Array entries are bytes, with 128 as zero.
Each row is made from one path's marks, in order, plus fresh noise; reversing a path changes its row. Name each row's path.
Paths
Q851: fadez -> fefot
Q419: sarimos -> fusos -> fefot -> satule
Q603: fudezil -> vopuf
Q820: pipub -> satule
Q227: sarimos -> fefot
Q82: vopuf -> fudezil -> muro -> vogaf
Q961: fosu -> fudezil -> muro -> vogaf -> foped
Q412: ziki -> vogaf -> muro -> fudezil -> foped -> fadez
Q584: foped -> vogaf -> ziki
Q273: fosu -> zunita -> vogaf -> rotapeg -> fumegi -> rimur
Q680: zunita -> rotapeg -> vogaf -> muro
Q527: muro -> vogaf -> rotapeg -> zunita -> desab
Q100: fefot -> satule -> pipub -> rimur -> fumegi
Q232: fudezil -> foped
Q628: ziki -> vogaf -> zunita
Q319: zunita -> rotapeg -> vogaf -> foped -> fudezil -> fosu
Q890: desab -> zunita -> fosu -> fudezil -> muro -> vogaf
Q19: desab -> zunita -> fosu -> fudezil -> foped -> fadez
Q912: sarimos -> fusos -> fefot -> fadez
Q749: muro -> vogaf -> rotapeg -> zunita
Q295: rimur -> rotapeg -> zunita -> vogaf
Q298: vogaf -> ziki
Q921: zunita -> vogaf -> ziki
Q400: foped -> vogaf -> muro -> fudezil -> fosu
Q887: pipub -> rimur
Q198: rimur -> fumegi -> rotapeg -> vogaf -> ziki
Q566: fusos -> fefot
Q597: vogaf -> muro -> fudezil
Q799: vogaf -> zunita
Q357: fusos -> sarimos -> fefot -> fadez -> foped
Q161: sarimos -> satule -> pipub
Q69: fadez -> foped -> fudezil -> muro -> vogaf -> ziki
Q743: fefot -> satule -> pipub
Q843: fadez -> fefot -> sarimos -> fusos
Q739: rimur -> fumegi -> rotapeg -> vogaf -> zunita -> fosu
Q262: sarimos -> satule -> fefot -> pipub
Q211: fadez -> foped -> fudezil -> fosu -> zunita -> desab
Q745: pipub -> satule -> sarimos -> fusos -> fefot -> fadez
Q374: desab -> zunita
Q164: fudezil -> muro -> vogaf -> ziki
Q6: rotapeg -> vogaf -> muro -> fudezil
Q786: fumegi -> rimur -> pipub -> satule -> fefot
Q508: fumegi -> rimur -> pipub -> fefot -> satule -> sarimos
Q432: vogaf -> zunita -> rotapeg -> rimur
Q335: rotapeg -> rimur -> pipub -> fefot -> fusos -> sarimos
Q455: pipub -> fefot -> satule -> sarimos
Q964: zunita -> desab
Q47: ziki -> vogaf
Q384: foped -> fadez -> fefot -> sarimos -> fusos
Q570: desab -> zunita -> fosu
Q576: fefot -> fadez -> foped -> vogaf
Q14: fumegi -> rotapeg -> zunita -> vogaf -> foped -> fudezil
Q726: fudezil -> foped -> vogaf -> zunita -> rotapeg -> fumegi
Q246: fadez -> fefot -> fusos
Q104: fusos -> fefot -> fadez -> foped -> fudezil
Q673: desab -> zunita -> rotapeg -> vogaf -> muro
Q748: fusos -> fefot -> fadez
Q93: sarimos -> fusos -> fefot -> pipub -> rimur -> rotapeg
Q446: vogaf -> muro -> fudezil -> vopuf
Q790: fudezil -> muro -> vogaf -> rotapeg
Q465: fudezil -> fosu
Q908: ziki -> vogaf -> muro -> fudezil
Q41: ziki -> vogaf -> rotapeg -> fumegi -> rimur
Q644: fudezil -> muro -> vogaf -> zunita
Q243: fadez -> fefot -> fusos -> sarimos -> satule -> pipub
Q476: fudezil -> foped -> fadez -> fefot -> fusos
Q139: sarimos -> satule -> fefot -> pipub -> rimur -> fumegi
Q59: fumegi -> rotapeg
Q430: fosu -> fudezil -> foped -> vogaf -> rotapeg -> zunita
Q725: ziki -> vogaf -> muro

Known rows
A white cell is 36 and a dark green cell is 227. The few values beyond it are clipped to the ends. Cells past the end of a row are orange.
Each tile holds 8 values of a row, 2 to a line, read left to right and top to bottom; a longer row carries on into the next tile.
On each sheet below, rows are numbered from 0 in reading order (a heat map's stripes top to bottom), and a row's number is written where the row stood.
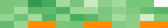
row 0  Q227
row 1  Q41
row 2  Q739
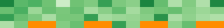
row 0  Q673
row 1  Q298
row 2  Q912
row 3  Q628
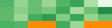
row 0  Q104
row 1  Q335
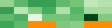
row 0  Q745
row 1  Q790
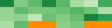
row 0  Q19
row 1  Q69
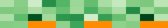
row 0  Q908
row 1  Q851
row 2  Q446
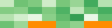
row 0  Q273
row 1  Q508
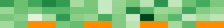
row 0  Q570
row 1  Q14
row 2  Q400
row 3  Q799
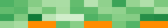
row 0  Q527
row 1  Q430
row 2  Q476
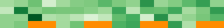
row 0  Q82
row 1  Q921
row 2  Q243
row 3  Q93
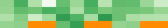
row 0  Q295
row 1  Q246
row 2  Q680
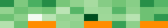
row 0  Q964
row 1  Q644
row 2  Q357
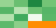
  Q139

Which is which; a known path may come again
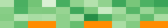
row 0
Q432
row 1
Q726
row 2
Q890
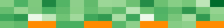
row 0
Q820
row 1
Q104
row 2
Q139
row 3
Q584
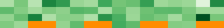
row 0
Q725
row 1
Q211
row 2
Q566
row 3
Q412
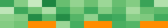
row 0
Q232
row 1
Q576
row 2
Q748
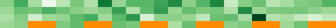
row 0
Q295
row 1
Q47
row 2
Q455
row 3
Q19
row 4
Q446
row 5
Q921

